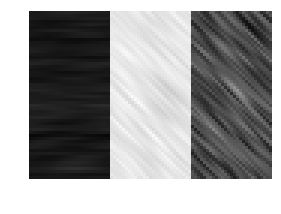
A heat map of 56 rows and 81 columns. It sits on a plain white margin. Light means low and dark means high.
It is made of 1 by 3 panels. Panel 1,1: very high, streaked across, faint in contrast. Panel 1,2: very low, slanting down to the right, faint in contrast. Panel 1,3: high, slanting down to the right.
